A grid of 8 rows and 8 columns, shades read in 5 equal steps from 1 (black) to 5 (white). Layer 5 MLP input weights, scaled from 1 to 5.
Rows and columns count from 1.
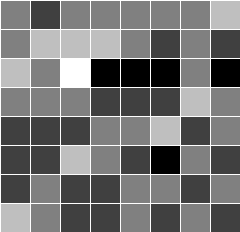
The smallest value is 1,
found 5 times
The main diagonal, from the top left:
3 4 5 2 3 1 2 2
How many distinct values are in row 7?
2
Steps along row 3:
down up down same same up down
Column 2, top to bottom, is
2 4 3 3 2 2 3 3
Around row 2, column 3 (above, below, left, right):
3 5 4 4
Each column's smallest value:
2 2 2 1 1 1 2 1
